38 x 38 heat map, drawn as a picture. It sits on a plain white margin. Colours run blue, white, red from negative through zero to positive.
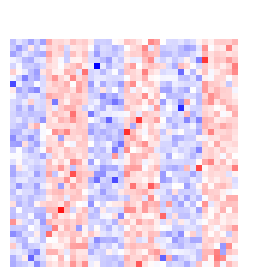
Overall the values sit about 50% of the way up the scale. Stripes running up and down repeat 3 times from left to right. The values follow a bell shape.
